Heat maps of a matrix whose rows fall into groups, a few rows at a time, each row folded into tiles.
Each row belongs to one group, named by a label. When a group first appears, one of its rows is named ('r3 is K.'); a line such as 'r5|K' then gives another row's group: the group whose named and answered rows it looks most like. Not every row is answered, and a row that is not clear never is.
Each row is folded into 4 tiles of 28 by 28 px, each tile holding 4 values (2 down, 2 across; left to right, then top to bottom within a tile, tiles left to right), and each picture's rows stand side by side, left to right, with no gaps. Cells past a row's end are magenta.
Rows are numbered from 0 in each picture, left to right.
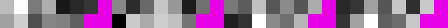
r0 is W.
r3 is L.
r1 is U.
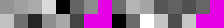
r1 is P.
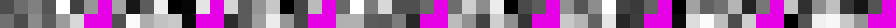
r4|W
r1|U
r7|U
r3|W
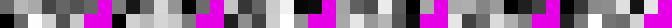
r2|U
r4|W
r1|U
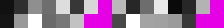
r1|U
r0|L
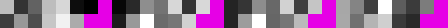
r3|W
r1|L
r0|U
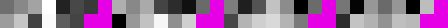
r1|P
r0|W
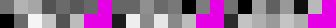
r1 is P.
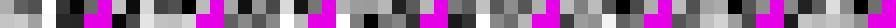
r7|U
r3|W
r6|U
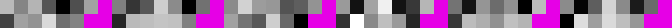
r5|U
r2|W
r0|P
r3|U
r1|U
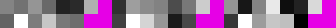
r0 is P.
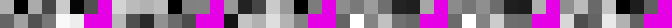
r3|P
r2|U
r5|W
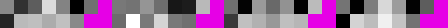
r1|P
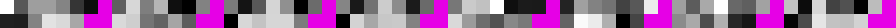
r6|W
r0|U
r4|W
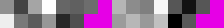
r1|W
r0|W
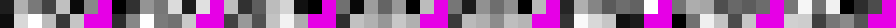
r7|W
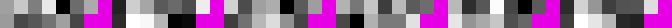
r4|W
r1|P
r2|U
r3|L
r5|P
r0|W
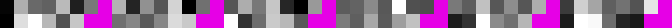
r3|L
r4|L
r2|W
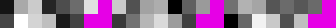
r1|U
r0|P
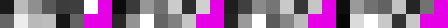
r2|L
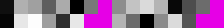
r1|W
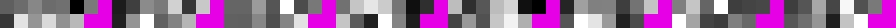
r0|P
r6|W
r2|L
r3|W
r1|L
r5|P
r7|L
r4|U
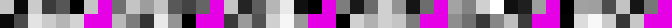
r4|W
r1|W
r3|U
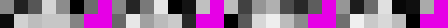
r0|U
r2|U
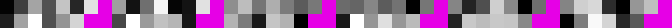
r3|P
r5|P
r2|W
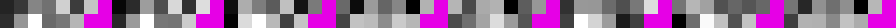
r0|L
